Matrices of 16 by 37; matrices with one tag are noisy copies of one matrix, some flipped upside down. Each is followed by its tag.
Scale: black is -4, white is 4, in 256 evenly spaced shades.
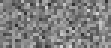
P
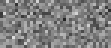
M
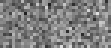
P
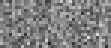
P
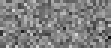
M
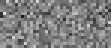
M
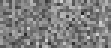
P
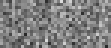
P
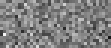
M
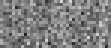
P
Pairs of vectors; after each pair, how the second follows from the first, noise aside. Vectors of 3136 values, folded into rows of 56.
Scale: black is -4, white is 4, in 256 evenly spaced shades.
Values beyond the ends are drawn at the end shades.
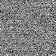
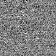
wrapped around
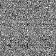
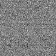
shrunk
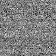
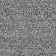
shrunk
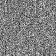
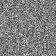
wrapped around
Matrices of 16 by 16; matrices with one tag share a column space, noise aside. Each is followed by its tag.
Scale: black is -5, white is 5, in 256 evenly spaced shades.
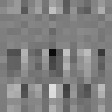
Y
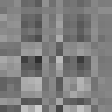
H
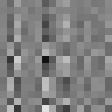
H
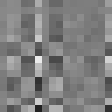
H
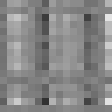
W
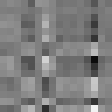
H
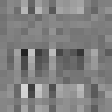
Y
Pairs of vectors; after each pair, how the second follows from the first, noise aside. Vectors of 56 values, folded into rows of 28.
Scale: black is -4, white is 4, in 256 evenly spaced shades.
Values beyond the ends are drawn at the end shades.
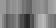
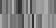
shuffled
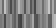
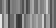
shuffled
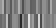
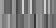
shuffled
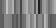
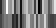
scaled up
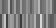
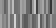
wrapped around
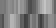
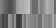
wrapped around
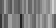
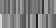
shuffled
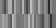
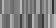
shuffled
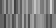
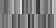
shuffled
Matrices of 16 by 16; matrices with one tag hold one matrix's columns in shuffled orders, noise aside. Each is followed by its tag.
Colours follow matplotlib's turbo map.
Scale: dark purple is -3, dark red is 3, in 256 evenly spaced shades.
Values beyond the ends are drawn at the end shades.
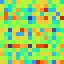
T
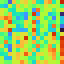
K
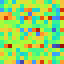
T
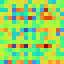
T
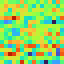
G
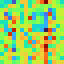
K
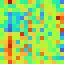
K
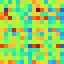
T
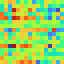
T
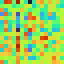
K
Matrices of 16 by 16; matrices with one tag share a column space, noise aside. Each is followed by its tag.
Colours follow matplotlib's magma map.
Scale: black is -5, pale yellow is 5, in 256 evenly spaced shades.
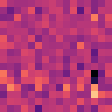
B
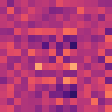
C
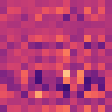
B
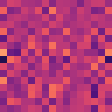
C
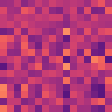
C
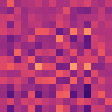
C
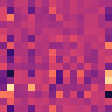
B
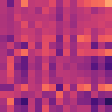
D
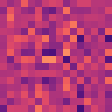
C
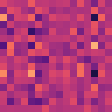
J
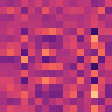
C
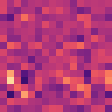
B
